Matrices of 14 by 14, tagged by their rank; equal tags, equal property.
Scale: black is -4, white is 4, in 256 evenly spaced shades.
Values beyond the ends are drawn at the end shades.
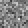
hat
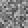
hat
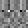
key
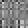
key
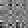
key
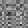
key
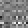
key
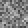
hat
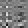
key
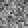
hat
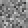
hat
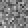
hat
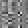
key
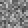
hat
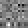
key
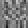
key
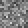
hat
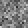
hat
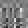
key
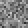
hat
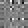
key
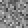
hat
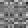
key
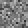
hat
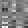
key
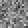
hat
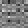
key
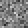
hat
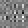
key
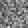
hat
